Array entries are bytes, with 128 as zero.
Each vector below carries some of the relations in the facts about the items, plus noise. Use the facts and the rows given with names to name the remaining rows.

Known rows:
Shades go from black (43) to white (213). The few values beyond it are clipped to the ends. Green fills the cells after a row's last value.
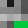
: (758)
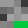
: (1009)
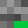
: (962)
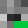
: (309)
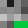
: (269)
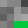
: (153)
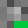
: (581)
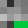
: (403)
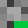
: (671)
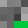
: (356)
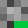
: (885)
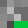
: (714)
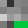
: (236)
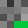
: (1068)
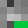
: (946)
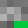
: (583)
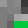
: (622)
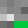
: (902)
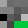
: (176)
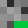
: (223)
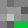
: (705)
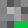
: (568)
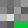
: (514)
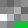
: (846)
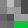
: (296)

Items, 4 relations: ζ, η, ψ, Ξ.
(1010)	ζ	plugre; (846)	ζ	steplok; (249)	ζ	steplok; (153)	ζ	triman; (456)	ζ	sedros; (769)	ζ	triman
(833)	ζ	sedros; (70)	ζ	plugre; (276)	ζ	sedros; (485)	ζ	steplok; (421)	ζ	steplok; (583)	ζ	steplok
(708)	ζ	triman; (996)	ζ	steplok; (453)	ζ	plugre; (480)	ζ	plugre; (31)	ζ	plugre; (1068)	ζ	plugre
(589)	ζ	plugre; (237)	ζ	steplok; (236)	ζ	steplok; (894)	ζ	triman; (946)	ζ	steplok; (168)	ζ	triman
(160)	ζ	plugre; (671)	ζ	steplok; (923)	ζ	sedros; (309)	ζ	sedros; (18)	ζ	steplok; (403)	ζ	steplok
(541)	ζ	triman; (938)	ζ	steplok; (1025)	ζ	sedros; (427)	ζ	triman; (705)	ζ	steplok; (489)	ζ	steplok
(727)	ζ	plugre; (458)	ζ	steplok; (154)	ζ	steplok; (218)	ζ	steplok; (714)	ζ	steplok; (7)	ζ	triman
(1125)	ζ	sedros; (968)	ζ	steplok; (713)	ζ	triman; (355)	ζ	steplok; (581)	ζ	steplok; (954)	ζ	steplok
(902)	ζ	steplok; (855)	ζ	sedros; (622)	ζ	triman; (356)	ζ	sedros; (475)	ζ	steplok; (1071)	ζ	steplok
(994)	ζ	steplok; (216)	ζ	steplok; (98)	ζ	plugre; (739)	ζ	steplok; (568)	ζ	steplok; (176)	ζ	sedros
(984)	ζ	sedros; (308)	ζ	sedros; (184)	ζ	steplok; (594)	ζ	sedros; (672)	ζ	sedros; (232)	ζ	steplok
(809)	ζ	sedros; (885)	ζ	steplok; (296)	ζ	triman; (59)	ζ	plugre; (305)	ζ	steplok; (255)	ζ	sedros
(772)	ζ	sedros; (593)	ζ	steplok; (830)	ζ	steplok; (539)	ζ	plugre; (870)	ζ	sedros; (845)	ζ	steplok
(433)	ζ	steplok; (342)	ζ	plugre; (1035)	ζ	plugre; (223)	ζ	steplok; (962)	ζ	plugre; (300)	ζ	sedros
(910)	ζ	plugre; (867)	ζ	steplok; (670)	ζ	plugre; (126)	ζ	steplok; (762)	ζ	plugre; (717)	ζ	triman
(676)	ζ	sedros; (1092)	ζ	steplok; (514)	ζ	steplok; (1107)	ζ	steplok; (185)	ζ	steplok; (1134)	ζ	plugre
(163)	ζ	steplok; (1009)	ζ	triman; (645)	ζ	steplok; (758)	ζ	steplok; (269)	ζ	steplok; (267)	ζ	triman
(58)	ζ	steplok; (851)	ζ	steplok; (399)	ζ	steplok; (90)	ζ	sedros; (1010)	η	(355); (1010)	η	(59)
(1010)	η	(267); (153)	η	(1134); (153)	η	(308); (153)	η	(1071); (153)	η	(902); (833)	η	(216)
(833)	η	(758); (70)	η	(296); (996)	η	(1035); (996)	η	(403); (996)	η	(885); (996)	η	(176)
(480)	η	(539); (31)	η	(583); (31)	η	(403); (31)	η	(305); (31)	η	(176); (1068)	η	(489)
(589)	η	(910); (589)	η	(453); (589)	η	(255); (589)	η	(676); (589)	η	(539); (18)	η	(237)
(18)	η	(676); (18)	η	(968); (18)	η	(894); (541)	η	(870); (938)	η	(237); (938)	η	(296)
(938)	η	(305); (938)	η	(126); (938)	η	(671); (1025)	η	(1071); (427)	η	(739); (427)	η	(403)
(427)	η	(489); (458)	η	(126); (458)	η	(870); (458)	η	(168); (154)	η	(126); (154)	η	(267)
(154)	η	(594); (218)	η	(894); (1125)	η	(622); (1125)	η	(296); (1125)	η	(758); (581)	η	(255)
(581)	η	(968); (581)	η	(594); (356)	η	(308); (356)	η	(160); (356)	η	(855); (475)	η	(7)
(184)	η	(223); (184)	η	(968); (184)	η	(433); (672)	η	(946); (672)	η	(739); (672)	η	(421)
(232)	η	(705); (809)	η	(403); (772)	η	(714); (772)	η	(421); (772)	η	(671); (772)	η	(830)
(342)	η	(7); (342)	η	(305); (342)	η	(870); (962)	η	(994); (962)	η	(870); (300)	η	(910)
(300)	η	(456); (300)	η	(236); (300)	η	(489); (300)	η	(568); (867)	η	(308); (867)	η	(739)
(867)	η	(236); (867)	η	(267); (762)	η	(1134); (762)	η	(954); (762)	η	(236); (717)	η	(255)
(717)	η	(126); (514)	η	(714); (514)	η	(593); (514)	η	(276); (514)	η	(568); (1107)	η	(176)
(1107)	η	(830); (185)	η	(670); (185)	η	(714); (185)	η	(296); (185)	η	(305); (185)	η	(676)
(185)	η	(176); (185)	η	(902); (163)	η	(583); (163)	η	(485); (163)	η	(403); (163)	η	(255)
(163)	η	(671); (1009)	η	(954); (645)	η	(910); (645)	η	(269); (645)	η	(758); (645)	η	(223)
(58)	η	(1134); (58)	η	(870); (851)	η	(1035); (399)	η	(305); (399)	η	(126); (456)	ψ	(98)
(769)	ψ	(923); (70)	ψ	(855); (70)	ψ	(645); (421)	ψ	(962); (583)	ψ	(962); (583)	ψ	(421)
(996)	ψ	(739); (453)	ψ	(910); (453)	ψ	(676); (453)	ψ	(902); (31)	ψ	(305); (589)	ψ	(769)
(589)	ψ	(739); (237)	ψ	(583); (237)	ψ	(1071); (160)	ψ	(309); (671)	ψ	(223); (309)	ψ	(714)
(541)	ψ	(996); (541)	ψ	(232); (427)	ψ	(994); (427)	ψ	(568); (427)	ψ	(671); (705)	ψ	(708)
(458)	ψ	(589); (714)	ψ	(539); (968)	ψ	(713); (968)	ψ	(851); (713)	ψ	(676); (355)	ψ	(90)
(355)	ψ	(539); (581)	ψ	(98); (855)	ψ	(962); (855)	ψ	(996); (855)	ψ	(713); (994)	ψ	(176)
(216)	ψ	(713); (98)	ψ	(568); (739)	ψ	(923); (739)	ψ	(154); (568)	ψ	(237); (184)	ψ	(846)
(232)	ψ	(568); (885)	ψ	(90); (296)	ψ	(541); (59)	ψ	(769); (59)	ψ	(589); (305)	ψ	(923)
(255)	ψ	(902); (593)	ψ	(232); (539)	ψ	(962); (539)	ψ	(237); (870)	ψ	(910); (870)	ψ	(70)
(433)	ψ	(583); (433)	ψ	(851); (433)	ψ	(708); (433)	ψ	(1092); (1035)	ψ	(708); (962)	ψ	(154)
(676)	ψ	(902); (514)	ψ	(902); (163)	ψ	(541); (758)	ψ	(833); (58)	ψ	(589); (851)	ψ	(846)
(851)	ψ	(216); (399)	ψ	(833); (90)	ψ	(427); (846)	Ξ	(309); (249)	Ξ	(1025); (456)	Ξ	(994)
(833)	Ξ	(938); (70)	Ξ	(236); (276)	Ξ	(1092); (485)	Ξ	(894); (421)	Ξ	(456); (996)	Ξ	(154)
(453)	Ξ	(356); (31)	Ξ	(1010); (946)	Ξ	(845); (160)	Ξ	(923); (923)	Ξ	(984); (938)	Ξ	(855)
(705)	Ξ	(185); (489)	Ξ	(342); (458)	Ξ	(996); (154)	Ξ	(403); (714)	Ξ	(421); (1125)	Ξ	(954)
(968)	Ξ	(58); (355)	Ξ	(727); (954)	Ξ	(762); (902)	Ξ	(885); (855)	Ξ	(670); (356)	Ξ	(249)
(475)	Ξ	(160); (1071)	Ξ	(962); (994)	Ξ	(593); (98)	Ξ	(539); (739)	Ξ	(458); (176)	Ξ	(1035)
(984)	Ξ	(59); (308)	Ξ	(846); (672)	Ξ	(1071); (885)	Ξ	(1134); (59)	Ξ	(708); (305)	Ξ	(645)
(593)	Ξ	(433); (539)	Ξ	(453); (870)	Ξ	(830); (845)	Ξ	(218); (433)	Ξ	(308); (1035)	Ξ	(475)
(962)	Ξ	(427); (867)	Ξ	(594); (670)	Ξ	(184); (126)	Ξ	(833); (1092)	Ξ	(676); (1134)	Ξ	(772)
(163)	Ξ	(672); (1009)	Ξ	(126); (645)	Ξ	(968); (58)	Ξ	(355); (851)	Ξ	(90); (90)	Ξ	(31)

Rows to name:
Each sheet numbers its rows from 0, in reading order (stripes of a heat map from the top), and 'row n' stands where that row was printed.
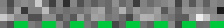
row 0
(184)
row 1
(541)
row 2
(480)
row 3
(163)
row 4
(59)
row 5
(1092)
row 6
(342)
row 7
(216)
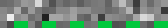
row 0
(851)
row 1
(870)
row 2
(154)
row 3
(70)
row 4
(708)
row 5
(968)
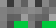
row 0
(727)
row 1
(670)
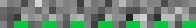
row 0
(1025)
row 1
(713)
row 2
(894)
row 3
(594)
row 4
(255)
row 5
(308)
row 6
(593)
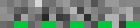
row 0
(910)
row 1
(855)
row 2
(427)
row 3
(1035)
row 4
(994)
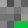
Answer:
(1134)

